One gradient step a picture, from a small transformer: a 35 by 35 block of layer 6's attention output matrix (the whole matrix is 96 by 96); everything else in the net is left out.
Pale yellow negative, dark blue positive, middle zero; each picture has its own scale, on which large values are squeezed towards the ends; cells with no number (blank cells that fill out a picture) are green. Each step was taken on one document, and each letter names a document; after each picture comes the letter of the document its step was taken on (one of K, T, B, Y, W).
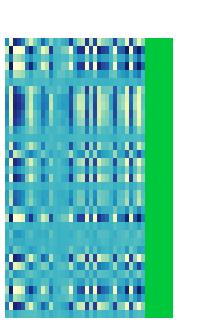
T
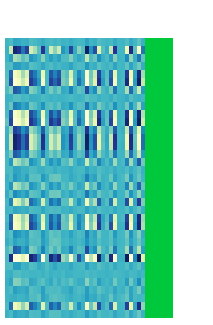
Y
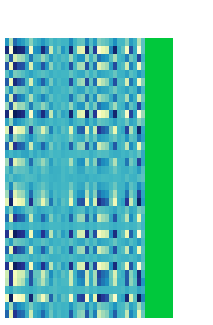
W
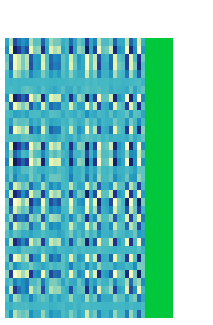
Y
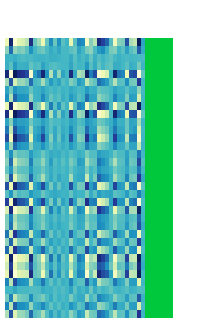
W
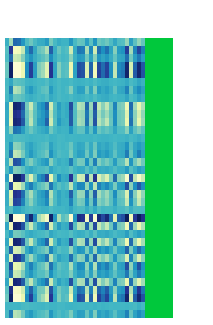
T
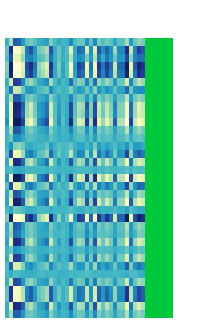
T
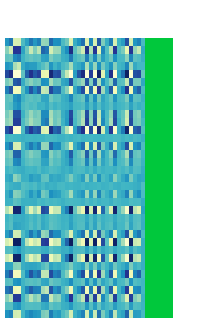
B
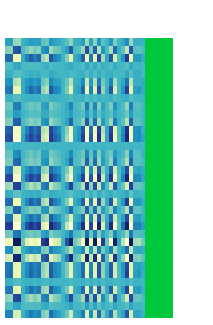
B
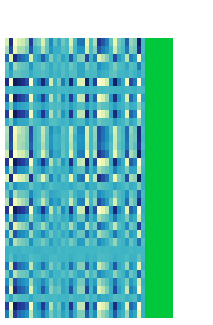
W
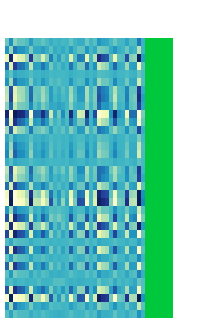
W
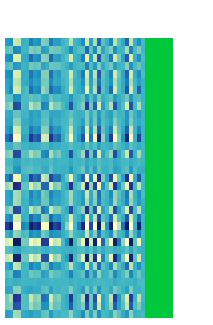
B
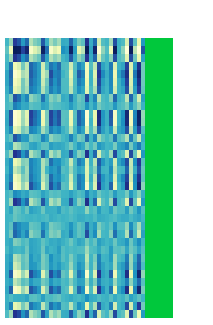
Y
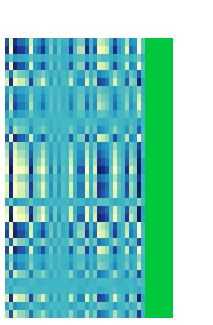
W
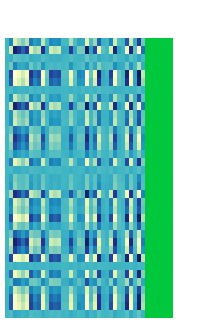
Y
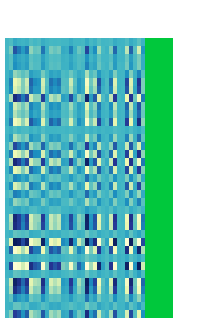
Y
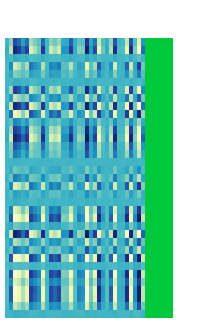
Y
